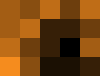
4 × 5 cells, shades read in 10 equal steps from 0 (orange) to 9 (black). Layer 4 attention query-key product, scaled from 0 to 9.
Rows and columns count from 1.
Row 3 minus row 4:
2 1 -1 1 -4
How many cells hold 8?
2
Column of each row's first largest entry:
4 3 4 3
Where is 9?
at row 3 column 4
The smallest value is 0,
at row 4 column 1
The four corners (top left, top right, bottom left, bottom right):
3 2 0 7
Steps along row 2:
down up same down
